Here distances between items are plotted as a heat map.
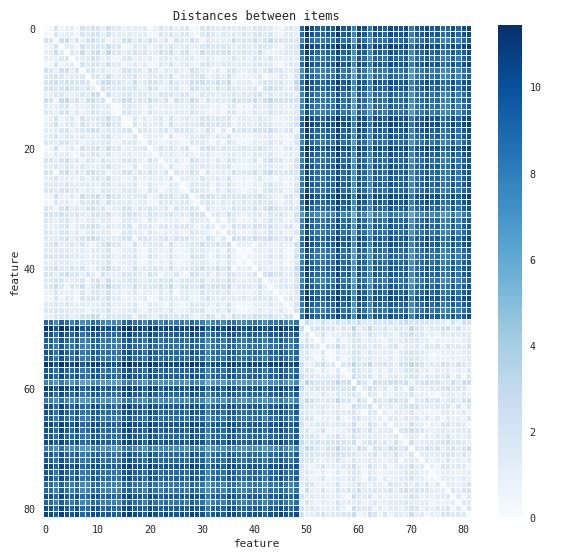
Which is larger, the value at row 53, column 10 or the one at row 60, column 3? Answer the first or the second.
the second
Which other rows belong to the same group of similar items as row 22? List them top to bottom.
0, 1, 2, 3, 4, 5, 6, 7, 8, 9, 10, 11, 12, 13, 14, 15, 16, 17, 18, 19, 20, 21, 23, 24, 25, 26, 27, 28, 29, 30, 31, 32, 33, 34, 35, 36, 37, 38, 39, 40, 41, 42, 43, 44, 45, 46, 47, 48
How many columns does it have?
82
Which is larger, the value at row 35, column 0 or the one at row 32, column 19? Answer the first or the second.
the first
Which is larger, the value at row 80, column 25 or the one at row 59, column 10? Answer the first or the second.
the first
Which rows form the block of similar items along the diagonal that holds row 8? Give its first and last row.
0 to 48
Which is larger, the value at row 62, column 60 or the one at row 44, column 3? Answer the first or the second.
the first
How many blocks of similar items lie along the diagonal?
2
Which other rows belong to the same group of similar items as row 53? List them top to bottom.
49, 50, 51, 52, 54, 55, 56, 57, 58, 59, 60, 61, 62, 63, 64, 65, 66, 67, 68, 69, 70, 71, 72, 73, 74, 75, 76, 77, 78, 79, 80, 81
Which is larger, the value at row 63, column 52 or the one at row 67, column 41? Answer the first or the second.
the second
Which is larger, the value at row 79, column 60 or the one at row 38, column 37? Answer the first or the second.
the first
